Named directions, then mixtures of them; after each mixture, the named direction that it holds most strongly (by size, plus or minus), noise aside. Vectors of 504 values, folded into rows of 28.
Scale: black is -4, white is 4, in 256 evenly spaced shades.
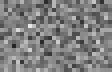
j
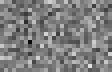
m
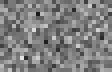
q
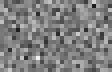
q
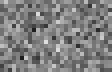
q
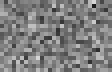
j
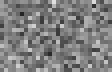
j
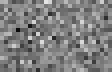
j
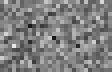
j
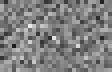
j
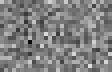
m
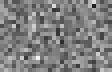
q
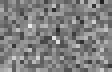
j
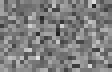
j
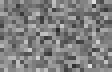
j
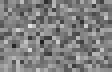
j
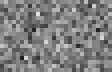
q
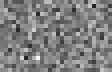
q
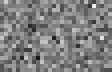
q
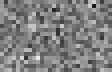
q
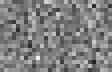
m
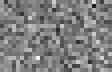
j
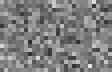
m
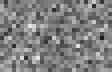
q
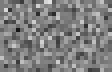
j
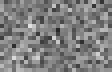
j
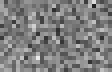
q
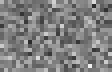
m
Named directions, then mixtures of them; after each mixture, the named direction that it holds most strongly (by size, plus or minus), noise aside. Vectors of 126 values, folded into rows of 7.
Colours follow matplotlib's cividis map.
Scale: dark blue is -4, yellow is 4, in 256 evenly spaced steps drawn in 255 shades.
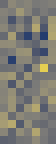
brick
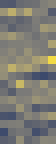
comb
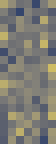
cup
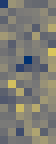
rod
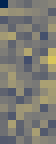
rod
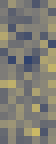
rod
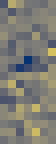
rod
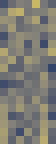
cup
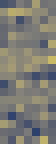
comb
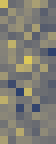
rod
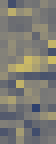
comb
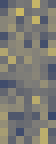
cup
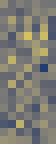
brick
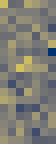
rod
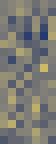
brick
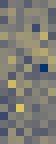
brick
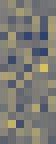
brick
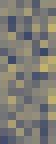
brick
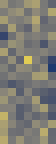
cup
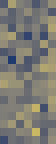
brick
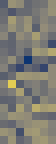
rod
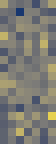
cup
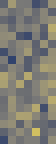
brick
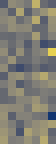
cup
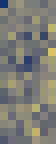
rod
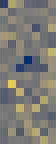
rod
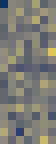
cup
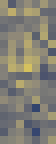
comb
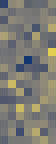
rod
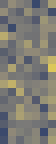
cup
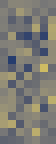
brick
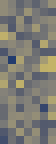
cup
